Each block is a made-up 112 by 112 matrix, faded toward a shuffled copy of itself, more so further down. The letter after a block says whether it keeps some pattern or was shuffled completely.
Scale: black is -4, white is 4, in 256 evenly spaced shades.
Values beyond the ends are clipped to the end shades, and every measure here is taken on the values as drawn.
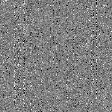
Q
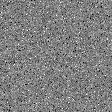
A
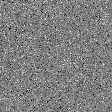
A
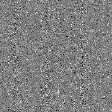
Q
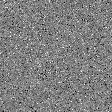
A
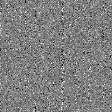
Q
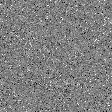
A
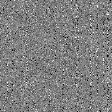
Q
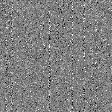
Q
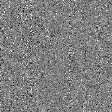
Q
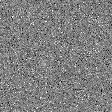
A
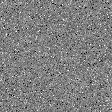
A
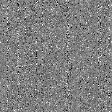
Q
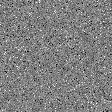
A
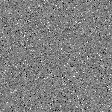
A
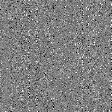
Q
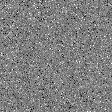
A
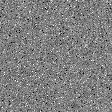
A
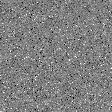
A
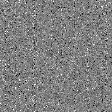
Q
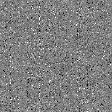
Q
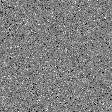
A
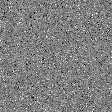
A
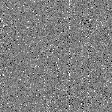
Q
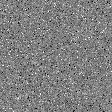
A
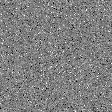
A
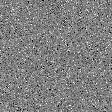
A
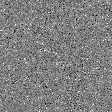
A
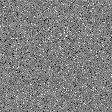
A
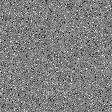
A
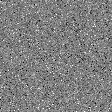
A
